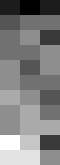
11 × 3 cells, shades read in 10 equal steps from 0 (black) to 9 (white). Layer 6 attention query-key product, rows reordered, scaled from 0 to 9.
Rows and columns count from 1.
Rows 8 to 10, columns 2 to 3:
6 4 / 6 6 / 7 2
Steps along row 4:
same up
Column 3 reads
1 4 2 5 5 4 3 4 6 2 5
